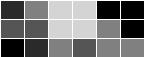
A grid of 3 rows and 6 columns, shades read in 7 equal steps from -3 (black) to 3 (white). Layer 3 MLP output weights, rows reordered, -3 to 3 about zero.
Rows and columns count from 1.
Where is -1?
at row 2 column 1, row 2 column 2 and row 3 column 4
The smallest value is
-3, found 4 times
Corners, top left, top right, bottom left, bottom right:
-2 -3 -3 0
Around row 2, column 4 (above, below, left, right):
2 -1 2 0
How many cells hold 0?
5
